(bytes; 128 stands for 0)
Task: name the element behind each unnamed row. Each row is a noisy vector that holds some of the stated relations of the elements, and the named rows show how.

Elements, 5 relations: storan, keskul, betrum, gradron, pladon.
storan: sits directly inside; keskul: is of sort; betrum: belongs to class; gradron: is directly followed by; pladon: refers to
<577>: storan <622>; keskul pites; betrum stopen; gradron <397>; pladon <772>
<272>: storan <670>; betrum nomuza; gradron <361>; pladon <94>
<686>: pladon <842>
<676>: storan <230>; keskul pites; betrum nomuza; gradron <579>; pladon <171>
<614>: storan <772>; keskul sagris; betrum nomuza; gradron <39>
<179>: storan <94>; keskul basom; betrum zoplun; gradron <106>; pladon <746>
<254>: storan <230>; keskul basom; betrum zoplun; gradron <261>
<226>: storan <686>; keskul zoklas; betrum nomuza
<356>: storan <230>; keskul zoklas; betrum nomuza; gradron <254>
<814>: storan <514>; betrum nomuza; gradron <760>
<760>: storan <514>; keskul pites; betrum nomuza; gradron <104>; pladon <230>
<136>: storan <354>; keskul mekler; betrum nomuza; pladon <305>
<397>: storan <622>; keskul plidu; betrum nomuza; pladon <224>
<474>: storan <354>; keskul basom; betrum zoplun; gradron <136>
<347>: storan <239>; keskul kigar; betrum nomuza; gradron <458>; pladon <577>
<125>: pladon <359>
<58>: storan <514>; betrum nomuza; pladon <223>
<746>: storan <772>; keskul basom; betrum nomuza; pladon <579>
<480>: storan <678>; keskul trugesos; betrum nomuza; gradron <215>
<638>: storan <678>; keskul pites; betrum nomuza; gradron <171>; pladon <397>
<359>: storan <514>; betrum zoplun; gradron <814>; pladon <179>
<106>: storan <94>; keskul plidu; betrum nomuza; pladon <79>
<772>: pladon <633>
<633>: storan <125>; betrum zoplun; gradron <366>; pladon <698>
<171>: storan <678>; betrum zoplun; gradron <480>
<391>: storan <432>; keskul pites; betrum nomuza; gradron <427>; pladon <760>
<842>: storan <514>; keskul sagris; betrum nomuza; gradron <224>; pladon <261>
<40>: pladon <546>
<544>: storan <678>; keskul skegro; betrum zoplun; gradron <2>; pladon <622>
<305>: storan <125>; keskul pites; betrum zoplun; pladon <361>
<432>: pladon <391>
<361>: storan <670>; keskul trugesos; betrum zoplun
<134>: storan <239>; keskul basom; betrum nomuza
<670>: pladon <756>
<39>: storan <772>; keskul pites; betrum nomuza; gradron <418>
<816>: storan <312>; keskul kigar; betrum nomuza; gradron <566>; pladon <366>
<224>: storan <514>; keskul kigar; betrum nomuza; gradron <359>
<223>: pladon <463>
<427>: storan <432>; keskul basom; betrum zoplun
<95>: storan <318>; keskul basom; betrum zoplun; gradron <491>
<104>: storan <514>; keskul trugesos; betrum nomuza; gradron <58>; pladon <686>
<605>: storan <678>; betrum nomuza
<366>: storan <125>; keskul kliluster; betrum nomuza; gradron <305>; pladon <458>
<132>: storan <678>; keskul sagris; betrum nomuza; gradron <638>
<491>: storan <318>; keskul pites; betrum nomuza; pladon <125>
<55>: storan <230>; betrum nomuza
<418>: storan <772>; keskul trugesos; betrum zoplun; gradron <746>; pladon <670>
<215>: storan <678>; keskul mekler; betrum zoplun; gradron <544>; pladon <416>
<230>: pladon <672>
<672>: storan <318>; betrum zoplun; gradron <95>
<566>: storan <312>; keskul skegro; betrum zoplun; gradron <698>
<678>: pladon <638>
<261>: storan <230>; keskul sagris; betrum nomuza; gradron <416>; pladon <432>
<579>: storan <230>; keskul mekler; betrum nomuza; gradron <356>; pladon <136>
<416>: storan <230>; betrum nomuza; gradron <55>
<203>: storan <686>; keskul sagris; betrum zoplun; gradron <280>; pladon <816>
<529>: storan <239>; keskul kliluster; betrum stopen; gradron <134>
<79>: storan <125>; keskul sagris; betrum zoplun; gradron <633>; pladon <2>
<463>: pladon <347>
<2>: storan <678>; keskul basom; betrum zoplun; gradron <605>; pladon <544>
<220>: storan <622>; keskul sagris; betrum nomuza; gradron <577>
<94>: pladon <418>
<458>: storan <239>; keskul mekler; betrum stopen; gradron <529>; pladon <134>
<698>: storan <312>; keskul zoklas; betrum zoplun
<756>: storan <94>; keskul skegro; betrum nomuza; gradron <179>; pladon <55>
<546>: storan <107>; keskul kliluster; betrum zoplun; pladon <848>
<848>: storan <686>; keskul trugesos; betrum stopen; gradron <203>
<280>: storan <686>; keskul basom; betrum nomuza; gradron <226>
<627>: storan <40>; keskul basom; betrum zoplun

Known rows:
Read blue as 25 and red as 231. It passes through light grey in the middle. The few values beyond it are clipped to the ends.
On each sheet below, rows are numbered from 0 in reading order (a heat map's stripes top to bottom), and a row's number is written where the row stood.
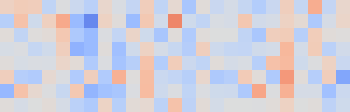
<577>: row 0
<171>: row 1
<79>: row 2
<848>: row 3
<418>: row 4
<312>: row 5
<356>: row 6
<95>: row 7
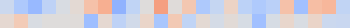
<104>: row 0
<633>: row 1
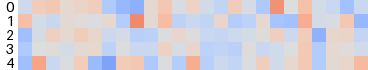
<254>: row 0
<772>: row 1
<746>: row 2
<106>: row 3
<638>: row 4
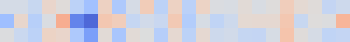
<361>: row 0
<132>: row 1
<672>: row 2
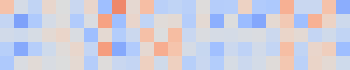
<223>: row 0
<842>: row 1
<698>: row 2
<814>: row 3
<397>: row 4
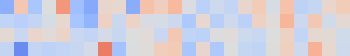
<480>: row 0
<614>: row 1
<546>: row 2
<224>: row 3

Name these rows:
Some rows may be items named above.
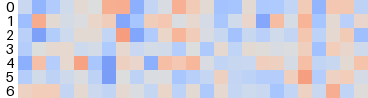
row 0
<760>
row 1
<261>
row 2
<814>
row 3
<136>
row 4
<480>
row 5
<756>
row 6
<577>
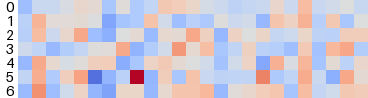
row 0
<226>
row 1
<676>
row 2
<215>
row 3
<58>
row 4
<261>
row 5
<678>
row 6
<605>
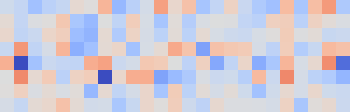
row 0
<58>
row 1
<79>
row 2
<474>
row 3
<2>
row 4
<514>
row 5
<230>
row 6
<633>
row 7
<305>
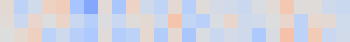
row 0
<474>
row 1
<546>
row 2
<458>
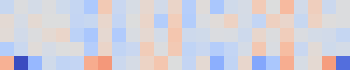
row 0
<39>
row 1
<203>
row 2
<627>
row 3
<280>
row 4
<514>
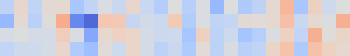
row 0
<391>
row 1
<132>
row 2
<347>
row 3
<816>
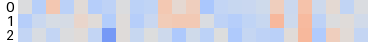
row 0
<529>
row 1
<134>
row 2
<272>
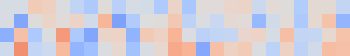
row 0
<179>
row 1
<359>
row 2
<480>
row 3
<2>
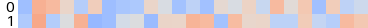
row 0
<579>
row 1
<544>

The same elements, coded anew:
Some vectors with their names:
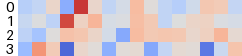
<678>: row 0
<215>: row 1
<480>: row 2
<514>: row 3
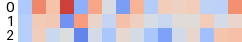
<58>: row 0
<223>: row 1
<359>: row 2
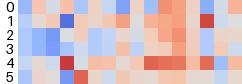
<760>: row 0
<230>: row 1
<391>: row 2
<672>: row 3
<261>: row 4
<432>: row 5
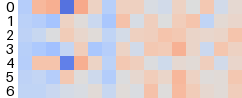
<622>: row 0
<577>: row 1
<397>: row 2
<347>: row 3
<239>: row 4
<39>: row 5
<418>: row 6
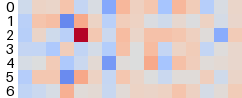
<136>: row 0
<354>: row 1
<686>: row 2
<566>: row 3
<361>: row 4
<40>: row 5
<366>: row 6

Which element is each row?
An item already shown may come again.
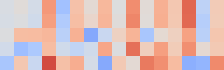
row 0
<254>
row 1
<254>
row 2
<305>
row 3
<676>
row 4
<104>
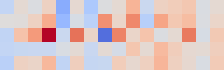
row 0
<698>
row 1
<579>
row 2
<605>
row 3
<418>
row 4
<134>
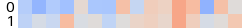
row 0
<848>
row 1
<280>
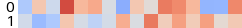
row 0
<104>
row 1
<676>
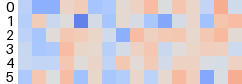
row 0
<132>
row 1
<359>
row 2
<480>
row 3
<171>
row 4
<546>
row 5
<814>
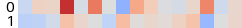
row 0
<2>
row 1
<529>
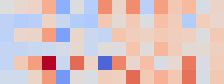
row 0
<579>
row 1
<756>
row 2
<226>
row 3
<418>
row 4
<605>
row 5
<356>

